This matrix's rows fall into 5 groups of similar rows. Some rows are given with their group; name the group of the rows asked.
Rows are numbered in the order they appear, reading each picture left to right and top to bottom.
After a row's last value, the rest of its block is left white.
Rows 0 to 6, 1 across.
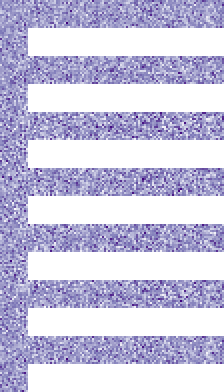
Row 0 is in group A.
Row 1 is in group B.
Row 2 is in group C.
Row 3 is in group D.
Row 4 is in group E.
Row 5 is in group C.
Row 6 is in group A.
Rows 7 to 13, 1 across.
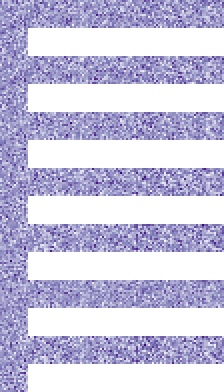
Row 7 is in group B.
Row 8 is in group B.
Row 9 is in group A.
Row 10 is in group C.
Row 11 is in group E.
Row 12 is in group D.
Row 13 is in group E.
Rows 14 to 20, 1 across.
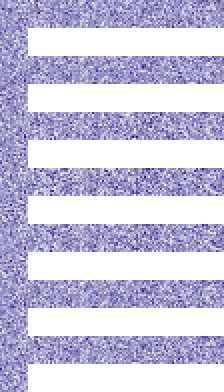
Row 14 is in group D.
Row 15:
B
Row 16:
A
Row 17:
E
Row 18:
E
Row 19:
B
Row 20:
D
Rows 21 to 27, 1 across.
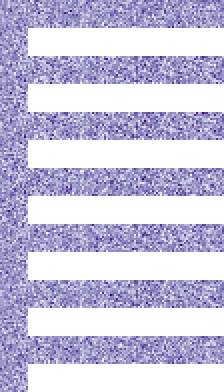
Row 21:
D
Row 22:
E
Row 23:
E
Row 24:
B
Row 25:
C
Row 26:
E
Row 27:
D
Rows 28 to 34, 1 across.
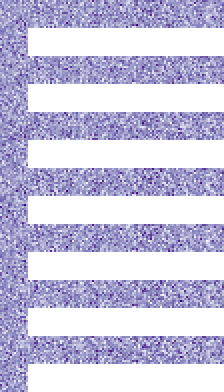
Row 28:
A
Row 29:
D
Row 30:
B
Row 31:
A
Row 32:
A
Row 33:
C
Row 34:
C
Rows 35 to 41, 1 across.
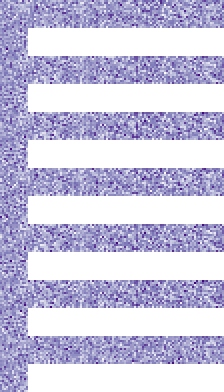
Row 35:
C
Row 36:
E
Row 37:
E
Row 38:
C
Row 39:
E
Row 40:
E
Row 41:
D
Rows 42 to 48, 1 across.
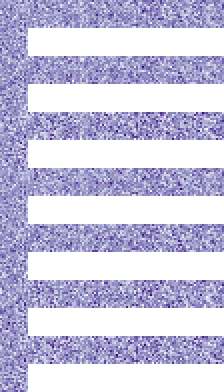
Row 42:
C
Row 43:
B
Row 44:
E
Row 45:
C
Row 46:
B
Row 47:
A
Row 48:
E
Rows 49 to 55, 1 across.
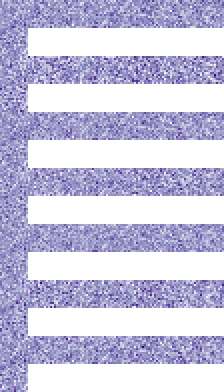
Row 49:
B
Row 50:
E
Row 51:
B
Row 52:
C
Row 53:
B
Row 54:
A
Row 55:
B
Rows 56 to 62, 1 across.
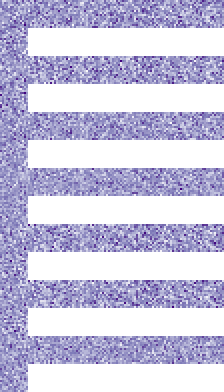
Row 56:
B
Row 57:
A
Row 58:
B
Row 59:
C
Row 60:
E
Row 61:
E
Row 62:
D
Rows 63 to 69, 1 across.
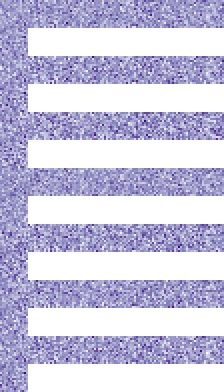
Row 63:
A
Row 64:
A
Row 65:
E
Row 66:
B
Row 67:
D
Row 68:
D
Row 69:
A
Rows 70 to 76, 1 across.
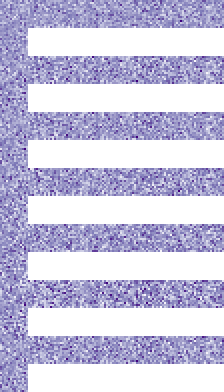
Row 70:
C
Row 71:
A
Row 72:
A
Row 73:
D
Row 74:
B
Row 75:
E
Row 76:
A
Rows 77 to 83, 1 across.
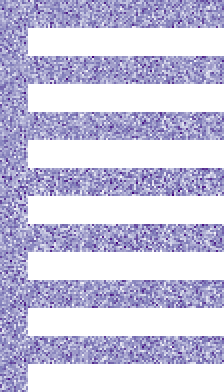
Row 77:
D
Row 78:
A
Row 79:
C
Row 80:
D
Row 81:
E
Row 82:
B
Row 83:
B
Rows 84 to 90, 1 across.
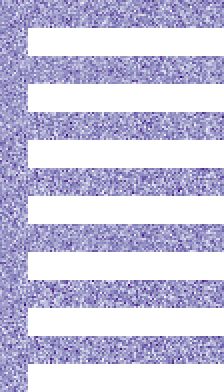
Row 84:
B
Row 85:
C
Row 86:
A
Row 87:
D
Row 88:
B
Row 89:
E
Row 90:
D
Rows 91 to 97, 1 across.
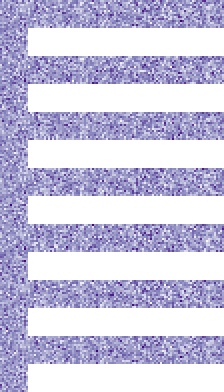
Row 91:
C
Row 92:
B
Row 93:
D
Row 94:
E
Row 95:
A
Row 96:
C
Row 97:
C
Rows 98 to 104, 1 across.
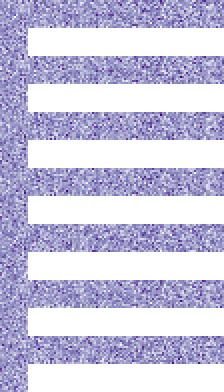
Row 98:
C
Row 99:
C
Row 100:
A
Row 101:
A
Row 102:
B
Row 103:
C
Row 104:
D
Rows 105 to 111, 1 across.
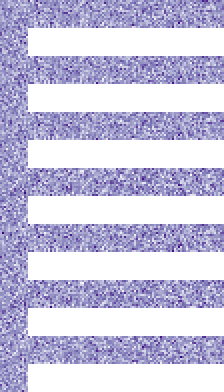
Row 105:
D
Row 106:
D
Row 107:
D
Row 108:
B
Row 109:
D
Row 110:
B
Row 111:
C
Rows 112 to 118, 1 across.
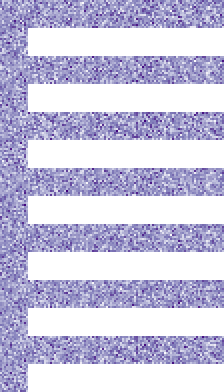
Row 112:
B
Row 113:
A
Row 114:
E
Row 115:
A
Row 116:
B
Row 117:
D
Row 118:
E
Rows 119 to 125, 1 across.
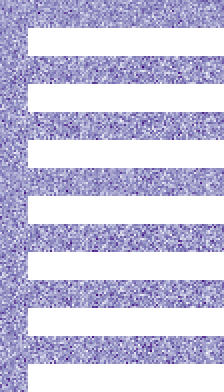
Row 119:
D
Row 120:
B
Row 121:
D
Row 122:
A
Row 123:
B
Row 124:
B
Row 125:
A
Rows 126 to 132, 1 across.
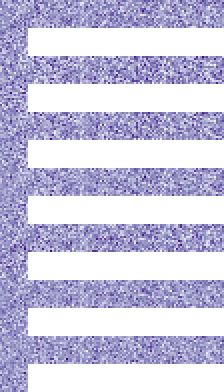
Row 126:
B
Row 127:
E
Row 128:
E
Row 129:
E
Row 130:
B
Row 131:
B
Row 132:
A
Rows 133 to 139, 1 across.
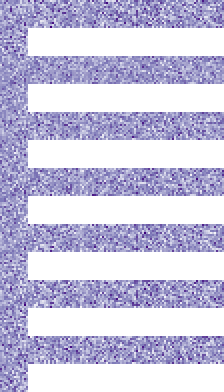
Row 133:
E
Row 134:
B
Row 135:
D
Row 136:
B
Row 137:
E
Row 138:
E
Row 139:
D
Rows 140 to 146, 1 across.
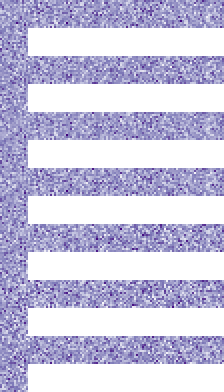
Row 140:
A
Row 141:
B
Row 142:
A
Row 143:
A
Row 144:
C
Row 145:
D
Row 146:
B
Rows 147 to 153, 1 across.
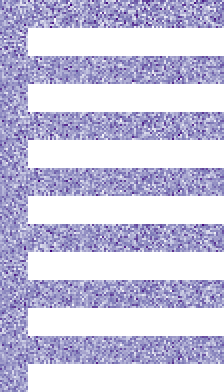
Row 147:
E
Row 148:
D
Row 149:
D
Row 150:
D
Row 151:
E
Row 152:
B
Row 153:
D
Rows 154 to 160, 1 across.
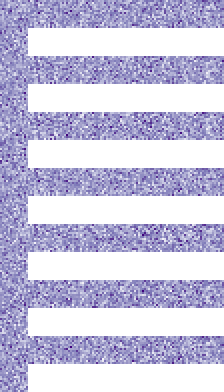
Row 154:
D
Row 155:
A
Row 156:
A
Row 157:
D
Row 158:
C
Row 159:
B
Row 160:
D
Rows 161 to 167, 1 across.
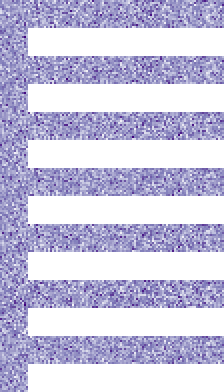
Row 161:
A
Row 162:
A
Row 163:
D
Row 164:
D
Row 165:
D
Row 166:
B
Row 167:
D
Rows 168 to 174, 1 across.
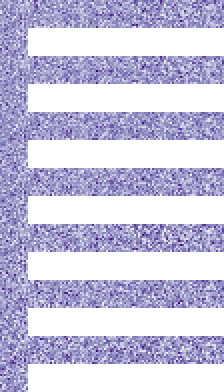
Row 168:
C
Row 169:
C
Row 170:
B
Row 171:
B
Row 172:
C
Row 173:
D
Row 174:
B
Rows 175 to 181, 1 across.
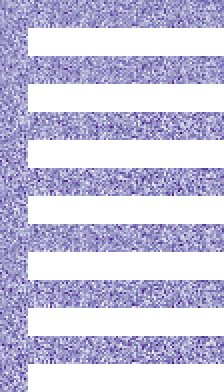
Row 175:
D
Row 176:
D
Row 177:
C
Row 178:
D
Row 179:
C
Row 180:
D
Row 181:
D
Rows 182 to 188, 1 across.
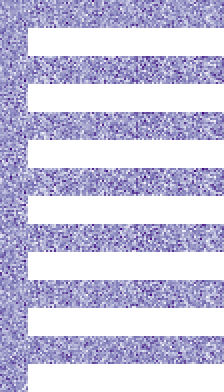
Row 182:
A
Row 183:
E
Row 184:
E
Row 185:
E
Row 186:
A
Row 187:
A
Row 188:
B
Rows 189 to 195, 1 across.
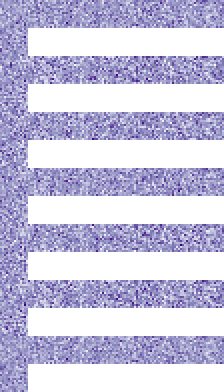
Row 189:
A
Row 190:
E
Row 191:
B
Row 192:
D
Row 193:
C
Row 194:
E
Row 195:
A
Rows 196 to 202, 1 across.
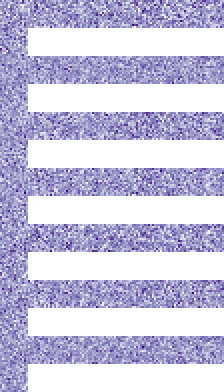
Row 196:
C
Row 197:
D
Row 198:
E
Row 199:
A
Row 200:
B
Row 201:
D
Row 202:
B
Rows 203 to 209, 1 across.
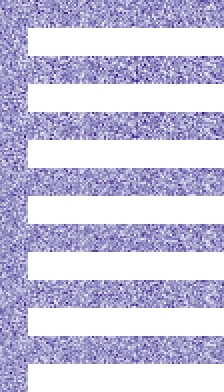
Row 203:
D
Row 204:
E
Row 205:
E
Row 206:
B
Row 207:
B
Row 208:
A
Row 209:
E
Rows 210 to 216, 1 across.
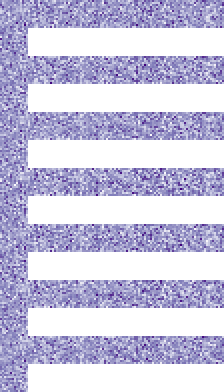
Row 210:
A
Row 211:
E
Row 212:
C
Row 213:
C
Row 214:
A
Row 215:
C
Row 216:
E
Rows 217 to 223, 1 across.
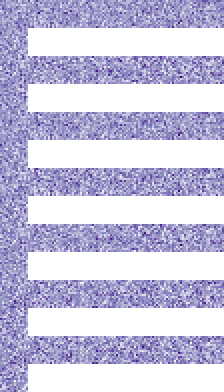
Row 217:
D
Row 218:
C
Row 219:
D
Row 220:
D
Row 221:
C
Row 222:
B
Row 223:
B
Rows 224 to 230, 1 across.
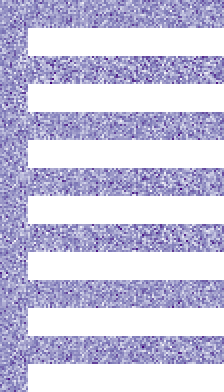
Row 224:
B
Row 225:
E
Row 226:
D
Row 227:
C
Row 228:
C
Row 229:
D
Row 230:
B
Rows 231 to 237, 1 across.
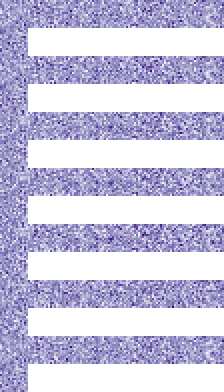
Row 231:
A
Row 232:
A
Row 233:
C
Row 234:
C
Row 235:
C
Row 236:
D
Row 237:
A
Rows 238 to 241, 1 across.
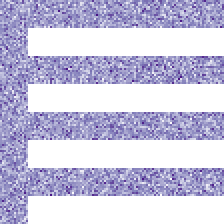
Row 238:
C
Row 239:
D
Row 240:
B
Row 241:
B
